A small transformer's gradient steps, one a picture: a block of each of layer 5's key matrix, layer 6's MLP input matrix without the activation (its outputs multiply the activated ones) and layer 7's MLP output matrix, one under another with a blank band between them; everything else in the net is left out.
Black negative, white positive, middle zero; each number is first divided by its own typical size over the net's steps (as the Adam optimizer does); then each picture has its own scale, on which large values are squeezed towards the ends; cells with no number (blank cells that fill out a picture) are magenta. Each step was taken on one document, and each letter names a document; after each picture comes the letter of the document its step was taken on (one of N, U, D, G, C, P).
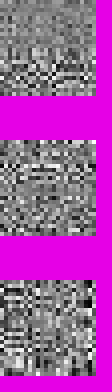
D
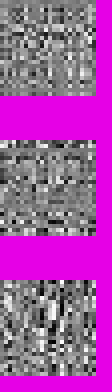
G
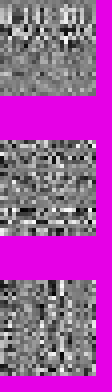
G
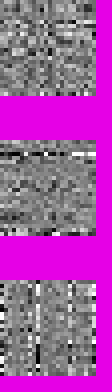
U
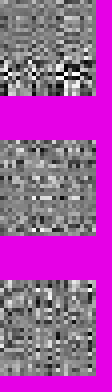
D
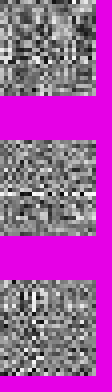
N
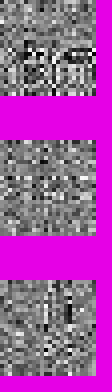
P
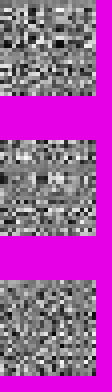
G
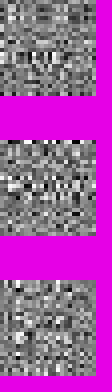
P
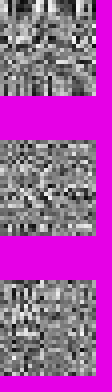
N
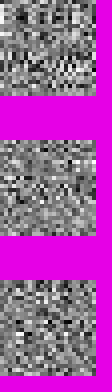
P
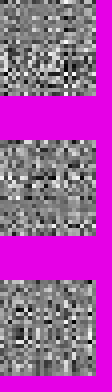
D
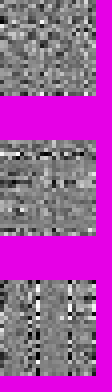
U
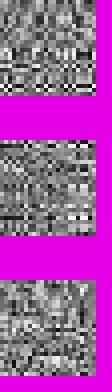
N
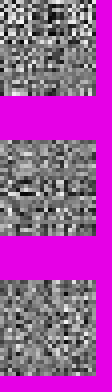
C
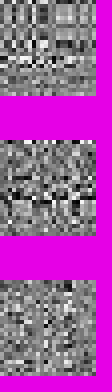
P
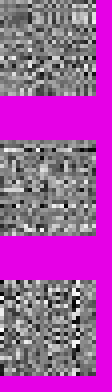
C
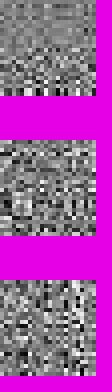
C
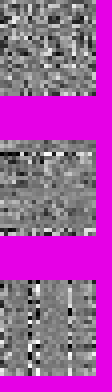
U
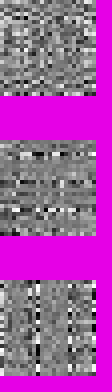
U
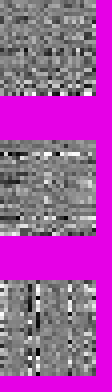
U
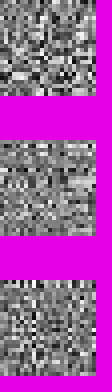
N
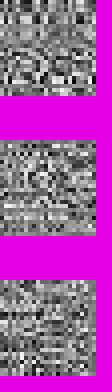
N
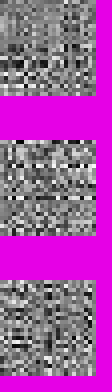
D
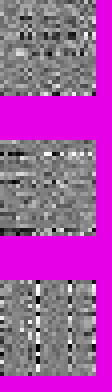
U
